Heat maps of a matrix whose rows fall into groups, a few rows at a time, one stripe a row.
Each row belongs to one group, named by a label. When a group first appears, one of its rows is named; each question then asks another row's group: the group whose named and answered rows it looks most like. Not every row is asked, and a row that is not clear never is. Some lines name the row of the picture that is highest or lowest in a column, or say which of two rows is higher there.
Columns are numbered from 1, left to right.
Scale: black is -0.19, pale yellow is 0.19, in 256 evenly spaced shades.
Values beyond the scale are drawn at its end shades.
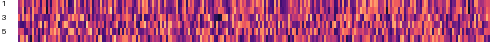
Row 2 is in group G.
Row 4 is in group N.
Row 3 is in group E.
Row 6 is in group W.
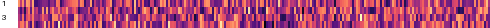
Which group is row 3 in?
G
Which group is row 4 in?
W
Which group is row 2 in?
N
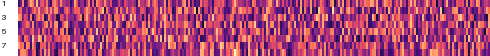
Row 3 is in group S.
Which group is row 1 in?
G
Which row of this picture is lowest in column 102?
4
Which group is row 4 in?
N
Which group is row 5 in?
G
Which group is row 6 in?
N
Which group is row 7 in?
W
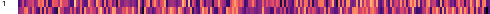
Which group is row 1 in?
G
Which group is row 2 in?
W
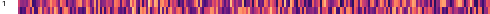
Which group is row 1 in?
S
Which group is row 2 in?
N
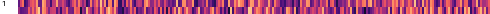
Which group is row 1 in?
G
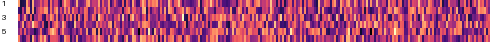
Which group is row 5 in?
S
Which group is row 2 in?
N
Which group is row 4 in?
G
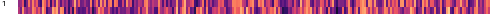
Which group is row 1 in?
G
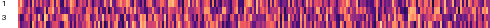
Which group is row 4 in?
N
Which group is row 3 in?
N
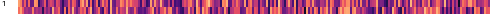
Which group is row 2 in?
E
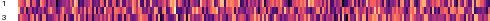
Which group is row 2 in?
S
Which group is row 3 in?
G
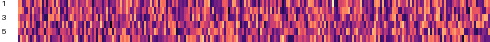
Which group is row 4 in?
W
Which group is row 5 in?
S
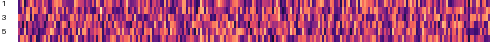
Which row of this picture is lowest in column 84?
6
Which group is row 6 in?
W
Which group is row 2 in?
G
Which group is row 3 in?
E
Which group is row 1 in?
G
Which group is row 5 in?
S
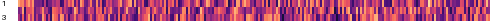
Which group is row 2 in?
G
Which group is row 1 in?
E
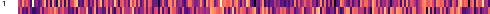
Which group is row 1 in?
W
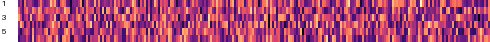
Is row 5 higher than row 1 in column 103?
No
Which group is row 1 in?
S
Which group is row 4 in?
E
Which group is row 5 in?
N
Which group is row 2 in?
N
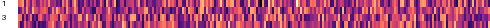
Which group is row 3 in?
S
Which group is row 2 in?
G
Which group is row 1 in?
W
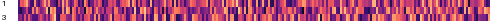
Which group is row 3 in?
S
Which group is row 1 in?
W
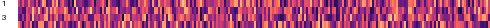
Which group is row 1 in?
G
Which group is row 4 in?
S
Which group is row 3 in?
N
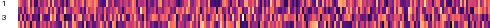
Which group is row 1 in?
E
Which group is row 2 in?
N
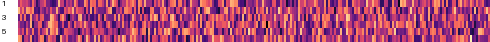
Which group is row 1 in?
W
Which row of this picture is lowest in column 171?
6
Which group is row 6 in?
S
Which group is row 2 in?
E
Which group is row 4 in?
S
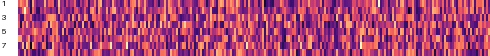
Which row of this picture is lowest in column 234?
1
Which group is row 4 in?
N
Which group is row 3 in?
S
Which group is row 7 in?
G
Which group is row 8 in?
S
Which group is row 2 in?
W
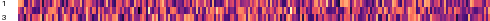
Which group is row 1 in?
E
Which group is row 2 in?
S
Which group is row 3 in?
N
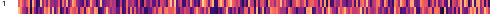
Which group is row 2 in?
E
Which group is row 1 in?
W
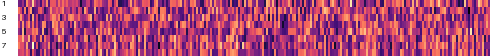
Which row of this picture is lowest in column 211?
2
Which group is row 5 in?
G
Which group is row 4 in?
G
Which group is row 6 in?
W
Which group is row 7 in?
W
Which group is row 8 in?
W
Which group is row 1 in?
N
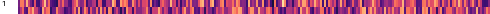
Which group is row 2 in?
G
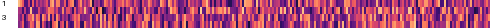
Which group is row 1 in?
E
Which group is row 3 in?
G
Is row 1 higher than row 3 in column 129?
No
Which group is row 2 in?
S
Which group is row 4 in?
G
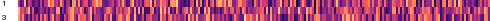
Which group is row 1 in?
S
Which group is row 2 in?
E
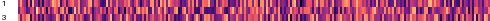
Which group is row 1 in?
E
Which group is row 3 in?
E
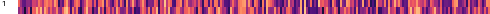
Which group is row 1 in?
N
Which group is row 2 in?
N
